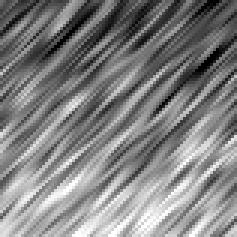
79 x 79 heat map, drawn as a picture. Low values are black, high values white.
Grain: diagonal, up to the right. Histogram: bell-shaped. Slope: up to the bottom.
